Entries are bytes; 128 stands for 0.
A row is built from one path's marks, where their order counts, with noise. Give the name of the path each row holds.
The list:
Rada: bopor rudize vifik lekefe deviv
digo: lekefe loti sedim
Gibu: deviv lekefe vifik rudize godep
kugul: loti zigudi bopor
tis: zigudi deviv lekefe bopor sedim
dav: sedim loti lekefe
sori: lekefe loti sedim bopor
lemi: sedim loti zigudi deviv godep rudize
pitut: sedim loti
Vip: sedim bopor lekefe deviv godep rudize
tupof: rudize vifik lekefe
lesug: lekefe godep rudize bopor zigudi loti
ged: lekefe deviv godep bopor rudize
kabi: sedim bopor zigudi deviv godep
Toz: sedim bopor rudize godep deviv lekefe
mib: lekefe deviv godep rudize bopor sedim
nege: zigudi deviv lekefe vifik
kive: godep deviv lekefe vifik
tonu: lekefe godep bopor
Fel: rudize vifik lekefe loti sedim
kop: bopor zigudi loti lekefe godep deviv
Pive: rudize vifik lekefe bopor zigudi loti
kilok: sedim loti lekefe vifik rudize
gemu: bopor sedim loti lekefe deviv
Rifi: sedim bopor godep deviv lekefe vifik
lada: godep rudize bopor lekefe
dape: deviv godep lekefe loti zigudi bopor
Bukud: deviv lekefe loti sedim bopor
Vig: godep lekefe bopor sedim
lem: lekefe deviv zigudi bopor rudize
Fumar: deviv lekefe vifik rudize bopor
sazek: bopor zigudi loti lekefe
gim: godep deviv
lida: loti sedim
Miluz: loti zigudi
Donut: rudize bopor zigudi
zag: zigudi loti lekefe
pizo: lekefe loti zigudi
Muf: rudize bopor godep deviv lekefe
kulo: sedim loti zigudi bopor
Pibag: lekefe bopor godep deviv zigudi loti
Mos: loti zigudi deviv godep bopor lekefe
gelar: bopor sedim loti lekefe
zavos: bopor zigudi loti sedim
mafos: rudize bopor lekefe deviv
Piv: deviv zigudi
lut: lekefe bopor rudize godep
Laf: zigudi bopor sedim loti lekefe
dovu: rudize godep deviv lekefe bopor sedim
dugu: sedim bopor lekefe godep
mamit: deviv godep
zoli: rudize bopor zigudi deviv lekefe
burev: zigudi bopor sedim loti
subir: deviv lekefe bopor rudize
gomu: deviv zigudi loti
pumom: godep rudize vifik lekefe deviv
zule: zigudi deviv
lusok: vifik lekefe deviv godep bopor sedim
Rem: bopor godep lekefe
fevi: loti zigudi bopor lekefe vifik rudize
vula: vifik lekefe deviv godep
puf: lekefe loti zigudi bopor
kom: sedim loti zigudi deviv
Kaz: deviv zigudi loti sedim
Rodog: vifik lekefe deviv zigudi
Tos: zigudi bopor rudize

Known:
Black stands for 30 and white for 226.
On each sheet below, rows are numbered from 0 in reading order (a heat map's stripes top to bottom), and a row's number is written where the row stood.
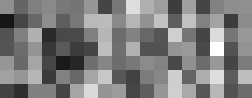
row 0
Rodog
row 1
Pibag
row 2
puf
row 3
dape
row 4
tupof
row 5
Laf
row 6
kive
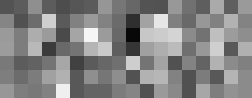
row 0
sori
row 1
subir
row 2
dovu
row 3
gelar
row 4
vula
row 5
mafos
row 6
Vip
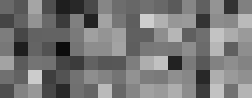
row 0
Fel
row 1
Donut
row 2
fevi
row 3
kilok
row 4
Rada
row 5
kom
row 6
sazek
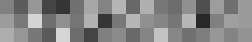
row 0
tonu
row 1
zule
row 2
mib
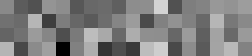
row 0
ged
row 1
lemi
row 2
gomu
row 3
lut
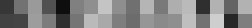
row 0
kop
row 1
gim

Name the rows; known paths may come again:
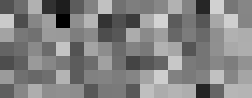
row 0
pizo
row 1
lut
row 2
lem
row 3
Mos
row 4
Bukud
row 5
lusok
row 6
zoli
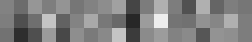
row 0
lada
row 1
subir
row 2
Fumar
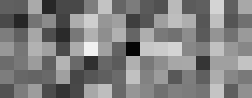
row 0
kulo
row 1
kive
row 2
tonu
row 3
dovu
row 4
kabi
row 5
vula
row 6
zag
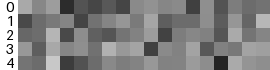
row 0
pumom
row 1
Kaz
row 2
lemi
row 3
dugu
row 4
kom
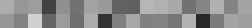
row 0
gemu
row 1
zule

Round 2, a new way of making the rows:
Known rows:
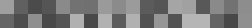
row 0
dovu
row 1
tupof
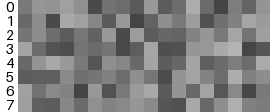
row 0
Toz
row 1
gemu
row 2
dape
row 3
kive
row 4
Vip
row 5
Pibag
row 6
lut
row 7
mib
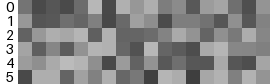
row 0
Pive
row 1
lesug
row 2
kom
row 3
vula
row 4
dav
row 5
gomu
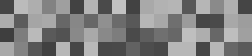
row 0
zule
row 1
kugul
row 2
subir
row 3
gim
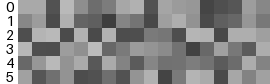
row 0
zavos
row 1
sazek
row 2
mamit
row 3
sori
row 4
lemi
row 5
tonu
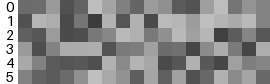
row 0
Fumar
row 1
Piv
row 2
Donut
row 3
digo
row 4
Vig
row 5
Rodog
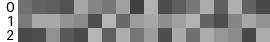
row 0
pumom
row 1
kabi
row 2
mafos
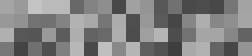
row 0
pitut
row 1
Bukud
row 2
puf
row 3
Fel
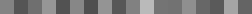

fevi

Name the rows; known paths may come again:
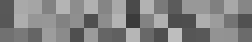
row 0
Kaz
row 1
zag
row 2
Rifi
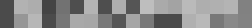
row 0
Piv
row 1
Gibu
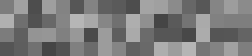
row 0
kop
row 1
lusok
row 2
kilok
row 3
zoli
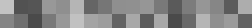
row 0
sori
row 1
Rodog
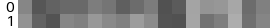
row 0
ged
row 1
mib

